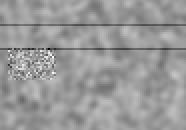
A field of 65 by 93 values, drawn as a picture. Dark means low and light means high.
Odd patch: rougher, in the middle left. Roughest part: middle left. Slope: none. Odd lines: rows 13 and 25.
